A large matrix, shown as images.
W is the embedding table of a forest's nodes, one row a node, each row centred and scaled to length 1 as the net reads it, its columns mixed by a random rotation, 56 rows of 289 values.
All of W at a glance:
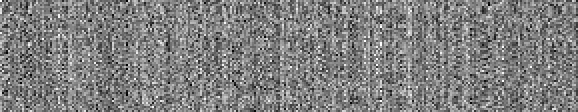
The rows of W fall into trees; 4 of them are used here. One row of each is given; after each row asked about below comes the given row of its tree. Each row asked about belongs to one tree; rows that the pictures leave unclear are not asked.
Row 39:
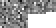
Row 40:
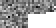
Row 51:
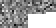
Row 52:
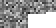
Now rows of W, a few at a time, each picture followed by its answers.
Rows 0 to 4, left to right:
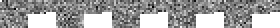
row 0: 40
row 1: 39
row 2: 39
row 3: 40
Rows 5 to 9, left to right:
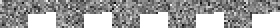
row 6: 40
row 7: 51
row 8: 51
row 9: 52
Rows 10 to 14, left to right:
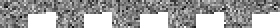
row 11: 51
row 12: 40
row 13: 40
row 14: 51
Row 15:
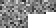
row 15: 51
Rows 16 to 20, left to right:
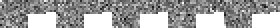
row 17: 51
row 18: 39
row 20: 39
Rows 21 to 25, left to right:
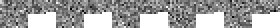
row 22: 40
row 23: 40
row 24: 39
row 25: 40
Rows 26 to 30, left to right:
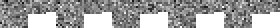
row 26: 40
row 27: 51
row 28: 39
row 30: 51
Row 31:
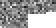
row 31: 39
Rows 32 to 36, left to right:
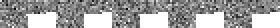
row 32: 40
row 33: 51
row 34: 40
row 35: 39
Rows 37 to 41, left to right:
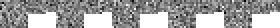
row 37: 51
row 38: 51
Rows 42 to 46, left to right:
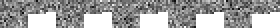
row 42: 52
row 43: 40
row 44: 39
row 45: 40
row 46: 40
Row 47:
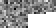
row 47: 40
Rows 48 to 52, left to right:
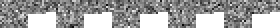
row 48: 51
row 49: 51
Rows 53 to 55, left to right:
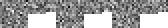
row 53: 39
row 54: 52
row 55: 40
